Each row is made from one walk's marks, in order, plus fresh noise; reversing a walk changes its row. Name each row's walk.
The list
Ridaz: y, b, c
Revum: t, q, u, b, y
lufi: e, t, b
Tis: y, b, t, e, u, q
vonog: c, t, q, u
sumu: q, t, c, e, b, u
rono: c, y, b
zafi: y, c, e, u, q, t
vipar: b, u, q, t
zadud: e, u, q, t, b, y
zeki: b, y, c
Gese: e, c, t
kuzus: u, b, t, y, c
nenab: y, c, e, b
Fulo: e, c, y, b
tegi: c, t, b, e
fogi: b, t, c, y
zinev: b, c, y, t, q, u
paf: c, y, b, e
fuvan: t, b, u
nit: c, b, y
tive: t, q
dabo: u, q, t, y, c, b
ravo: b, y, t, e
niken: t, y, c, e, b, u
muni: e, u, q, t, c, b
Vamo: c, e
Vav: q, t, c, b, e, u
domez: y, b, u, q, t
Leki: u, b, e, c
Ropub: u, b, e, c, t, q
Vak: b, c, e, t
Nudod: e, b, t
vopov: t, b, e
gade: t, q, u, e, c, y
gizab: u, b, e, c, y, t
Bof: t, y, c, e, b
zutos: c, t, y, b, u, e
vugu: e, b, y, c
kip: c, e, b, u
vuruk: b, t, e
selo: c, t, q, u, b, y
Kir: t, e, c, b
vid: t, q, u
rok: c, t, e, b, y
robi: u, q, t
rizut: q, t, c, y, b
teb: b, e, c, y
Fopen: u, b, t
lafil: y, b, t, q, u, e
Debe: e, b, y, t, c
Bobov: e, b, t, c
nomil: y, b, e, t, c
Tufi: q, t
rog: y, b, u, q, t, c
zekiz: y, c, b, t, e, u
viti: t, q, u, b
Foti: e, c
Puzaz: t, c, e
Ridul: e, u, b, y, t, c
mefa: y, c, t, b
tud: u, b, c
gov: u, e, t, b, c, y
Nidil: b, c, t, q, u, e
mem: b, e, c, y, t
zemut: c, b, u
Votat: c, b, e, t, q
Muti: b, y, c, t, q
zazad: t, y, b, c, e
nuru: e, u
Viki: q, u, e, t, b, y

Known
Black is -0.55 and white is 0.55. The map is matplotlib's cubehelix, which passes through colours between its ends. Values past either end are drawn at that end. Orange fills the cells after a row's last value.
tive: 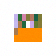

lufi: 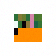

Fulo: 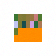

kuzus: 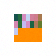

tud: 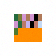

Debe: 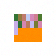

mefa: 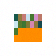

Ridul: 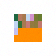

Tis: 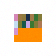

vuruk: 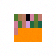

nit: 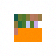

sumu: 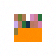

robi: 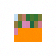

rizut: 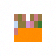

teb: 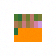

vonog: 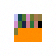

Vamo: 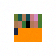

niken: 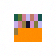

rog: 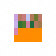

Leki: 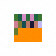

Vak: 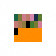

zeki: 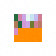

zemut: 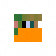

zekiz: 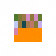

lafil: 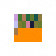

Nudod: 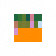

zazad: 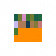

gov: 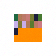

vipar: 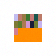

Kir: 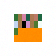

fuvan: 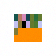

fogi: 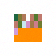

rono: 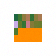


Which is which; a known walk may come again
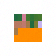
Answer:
gizab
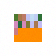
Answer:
vugu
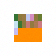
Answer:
Ridul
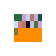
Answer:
Bof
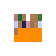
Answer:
Vav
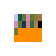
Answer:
vonog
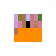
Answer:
zafi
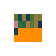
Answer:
tegi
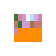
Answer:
zeki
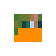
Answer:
Gese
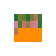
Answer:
rok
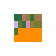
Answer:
rono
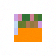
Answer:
zadud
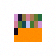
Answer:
Votat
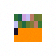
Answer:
nomil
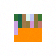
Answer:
Bobov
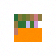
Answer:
nit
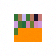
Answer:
Ridaz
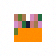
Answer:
sumu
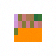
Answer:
gade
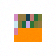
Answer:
Tis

